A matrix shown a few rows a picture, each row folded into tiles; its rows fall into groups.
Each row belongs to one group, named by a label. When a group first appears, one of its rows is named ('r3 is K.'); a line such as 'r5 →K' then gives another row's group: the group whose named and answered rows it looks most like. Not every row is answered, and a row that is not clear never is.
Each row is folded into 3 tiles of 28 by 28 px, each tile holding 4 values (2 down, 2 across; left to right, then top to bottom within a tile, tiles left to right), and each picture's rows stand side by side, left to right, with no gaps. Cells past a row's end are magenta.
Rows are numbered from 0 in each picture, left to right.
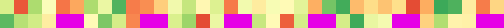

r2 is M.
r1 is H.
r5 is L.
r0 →H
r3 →M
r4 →H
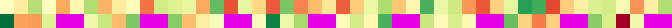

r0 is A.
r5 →H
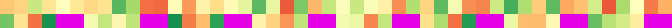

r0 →A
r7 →H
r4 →M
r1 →L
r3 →M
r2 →A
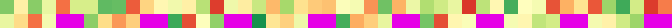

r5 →A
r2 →A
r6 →H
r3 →A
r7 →L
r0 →M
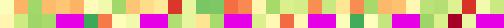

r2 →L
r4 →H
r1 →A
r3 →M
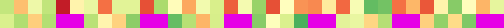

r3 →H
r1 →M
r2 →M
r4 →L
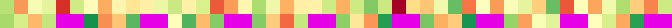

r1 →A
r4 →L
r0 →M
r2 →H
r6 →M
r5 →A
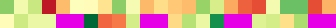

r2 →L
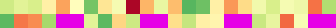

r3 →M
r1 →H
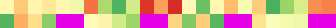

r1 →L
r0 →A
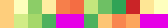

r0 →L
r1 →A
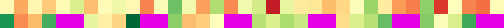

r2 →M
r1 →L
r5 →H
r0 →A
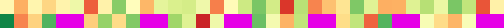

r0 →A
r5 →M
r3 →M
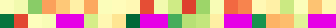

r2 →H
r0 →A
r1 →L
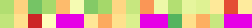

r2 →M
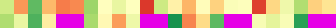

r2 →A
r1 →M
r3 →L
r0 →H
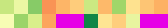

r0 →H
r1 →A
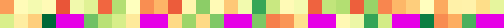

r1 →H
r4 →H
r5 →A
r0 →L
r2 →L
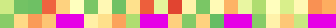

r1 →M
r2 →L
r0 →A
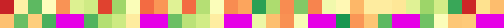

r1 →H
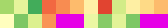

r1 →H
